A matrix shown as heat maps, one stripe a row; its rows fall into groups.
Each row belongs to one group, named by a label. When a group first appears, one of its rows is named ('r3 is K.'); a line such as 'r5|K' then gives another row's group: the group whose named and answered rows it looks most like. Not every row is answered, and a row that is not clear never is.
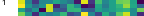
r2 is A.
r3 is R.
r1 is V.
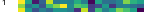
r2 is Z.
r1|A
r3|V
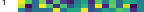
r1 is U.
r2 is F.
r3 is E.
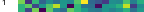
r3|R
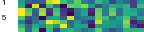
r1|Z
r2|R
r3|U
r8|R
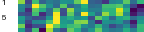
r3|E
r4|E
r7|Z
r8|R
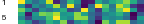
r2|E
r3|V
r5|Z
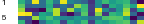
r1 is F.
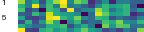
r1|Z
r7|V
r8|Z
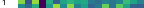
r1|R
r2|E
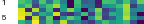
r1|U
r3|R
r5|R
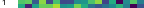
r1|U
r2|Z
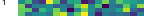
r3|V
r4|Z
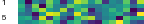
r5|U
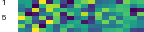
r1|U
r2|A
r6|A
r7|R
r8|F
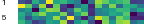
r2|U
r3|A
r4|F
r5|E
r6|V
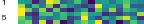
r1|A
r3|U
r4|Z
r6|U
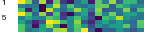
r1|U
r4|U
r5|A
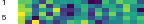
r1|A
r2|U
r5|A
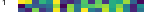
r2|E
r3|E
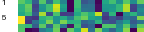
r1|U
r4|U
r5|Z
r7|U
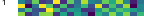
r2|F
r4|F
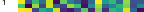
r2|R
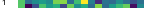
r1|Z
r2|E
